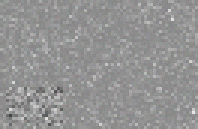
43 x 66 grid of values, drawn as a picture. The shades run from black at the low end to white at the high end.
The bottom left is the roughest part. There is no overall slope. No single row or column stands out from its neighbours. An odd patch, rougher than its surroundings, sits in the bottom left.
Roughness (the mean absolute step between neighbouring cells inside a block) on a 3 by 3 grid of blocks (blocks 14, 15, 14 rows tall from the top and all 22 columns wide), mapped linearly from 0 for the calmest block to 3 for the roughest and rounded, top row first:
0 0 0
0 0 0
3 0 0
